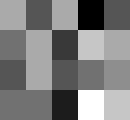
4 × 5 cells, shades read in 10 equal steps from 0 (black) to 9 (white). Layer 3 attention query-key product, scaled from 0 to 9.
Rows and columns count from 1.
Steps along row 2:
up down up down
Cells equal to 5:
1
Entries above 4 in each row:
2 3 2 2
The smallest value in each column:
3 3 1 0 3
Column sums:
17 19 12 20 21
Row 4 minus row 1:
-2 1 -5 9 4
